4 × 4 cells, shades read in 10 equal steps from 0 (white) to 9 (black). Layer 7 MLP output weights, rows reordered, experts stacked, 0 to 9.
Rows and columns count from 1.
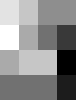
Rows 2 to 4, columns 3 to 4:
5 7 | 2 9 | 5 8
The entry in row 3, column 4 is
9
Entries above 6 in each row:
0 1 1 1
